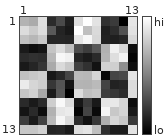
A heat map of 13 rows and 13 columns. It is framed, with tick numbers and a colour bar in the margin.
The field is checkered. The values fall into two levels. No single row or column stands out from its neighbours. The halves do not mirror each other.
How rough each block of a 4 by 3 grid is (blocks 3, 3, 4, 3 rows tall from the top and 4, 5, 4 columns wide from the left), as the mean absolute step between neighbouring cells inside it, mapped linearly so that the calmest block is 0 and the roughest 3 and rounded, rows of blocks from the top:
1 1 1 | 0 0 1 | 2 2 2 | 2 3 3
